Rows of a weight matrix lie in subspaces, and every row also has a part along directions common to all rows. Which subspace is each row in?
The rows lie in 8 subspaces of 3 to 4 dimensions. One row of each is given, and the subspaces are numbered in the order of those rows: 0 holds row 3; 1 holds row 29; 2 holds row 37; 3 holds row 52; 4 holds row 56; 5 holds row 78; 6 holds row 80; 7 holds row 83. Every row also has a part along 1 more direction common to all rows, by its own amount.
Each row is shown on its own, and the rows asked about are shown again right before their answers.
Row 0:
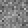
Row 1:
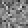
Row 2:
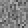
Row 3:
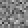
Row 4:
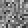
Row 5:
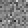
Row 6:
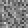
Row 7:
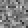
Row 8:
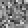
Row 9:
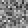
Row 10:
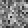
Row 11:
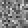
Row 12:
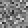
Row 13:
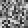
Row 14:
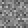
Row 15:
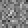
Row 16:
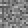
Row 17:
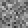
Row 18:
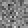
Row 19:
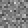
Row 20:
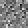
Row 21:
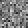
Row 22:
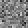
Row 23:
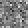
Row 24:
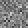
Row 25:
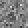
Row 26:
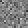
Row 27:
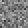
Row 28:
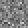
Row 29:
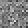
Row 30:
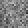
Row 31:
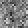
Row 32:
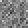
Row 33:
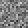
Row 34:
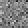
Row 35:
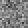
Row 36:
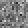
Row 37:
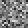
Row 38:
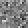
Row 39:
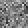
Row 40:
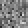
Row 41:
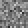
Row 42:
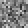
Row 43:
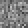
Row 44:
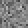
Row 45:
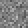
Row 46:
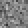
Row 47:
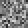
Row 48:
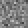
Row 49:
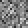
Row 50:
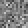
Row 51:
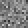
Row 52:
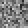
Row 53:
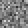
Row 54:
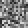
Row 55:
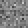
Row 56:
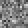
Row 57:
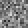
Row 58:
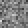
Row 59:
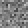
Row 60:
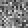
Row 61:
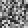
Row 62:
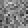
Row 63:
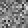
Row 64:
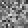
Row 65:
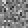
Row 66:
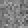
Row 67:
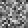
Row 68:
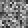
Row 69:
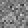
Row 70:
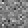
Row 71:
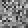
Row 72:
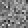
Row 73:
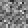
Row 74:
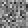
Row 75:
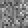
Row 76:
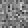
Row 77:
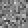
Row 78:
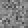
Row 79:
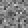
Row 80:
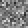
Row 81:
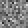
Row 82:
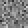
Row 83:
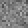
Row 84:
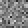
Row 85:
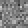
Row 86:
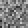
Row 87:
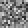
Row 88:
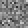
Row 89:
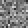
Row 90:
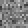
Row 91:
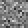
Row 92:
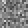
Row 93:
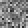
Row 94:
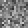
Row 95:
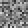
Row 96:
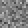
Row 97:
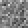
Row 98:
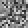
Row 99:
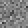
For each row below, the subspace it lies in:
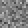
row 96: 2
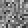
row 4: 6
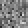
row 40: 7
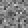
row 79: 2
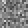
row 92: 5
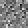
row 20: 3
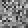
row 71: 5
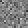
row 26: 6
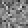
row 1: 7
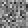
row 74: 0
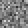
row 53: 2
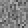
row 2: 1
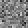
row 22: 7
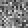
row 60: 7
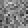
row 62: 3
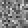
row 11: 3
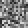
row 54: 7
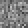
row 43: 1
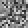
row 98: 4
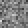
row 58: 7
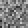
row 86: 2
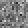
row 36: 3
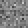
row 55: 5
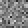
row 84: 1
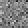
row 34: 1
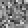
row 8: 5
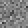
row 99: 0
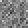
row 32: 6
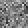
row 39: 3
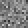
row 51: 4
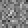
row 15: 6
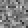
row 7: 5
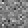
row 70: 2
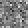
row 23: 0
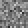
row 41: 2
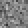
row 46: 5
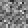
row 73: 0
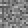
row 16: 2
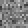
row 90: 4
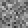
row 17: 6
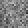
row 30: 3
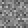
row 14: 4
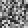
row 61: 7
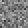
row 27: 2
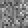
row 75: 3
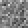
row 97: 6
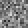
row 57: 2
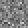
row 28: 0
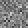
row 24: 0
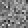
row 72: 4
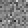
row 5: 1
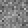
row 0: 7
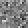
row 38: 6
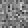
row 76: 1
